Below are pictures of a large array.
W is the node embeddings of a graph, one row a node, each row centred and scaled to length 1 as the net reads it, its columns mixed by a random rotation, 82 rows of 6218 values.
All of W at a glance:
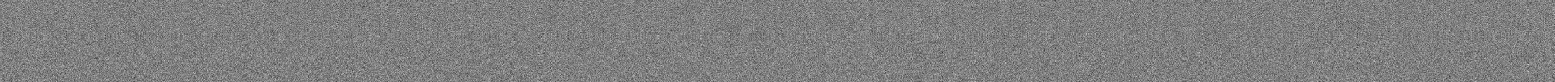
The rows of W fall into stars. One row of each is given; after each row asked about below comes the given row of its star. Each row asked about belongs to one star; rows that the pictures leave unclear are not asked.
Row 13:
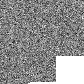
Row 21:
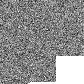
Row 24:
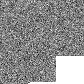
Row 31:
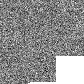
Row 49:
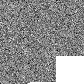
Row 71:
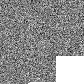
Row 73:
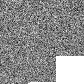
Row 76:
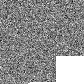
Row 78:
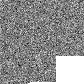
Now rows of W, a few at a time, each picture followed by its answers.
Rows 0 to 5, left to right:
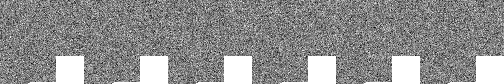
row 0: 24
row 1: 76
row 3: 13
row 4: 78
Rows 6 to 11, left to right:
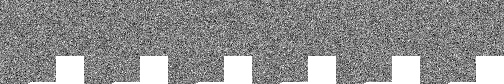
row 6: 24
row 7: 21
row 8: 13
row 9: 21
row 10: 73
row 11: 78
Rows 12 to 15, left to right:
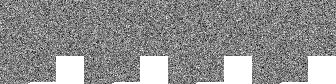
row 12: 76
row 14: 21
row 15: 49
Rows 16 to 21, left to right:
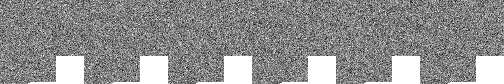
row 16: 71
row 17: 49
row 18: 71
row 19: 24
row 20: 73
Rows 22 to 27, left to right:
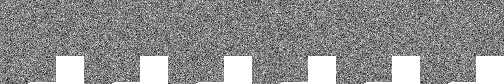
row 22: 31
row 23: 71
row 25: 21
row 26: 78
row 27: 71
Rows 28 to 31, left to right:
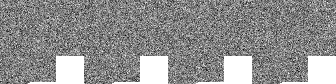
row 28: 31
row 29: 71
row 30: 21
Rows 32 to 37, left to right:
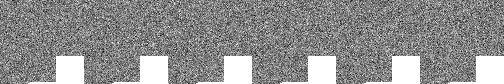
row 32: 76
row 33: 31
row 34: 24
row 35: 31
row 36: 13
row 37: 73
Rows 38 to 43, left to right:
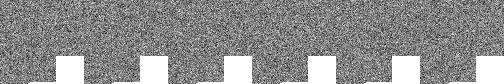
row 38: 76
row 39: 31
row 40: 76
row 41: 71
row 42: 71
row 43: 78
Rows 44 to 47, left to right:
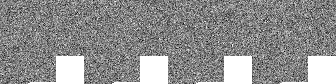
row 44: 31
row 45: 24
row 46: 13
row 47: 73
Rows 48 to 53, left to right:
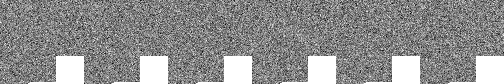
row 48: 76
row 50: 49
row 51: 76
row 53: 78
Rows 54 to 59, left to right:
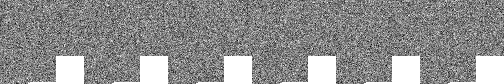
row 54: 73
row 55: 78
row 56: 78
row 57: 71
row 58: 71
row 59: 31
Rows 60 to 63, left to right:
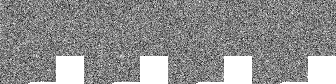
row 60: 78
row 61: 78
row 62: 24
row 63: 24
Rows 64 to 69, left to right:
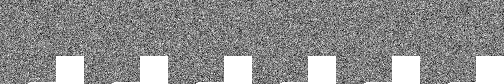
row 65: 13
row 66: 71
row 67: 13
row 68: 31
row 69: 49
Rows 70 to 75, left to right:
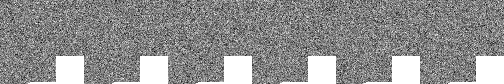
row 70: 21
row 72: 21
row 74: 13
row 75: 76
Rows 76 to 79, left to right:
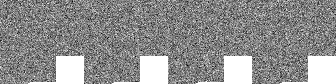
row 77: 49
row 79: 31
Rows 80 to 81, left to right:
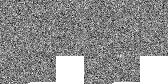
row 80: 13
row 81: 78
